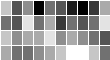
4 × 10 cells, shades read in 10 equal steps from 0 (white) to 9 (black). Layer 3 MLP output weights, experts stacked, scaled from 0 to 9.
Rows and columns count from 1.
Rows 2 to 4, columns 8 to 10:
6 5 1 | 4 5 6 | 0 2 5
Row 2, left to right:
5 6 1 5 3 7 5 6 5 1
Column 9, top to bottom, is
7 5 5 2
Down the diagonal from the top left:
2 6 3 4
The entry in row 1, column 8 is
9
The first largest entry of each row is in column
4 6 10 2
